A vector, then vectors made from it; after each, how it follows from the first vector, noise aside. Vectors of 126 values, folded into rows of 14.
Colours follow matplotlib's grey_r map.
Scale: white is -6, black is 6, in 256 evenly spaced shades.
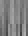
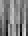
scaled up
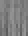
shrunk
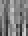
scaled up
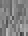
sign-scrambled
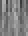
reversed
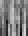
scaled up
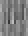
wrapped around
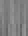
shrunk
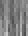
negated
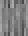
wrapped around
